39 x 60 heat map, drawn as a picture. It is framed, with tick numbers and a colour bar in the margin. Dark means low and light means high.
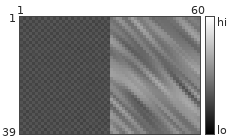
The table splits into one row of 2 panels. Panel 1,1: low, checkered, faint in contrast. Panel 1,2: middling, slanting down to the right.
